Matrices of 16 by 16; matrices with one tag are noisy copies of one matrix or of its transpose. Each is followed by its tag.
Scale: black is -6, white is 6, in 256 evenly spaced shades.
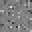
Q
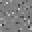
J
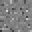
Q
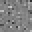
Q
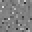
J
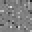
Q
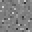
J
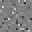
J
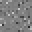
J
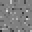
Q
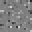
Q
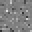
Q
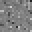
Q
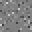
J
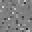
J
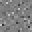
J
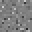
J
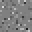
J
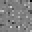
Q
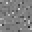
J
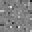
Q
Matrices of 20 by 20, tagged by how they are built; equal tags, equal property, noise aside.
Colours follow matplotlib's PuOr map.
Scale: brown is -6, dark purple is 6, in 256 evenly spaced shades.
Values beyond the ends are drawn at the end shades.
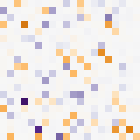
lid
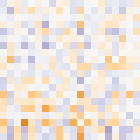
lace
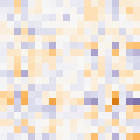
lace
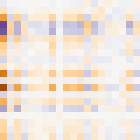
lace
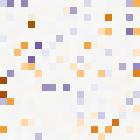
lid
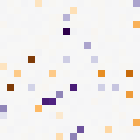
lid
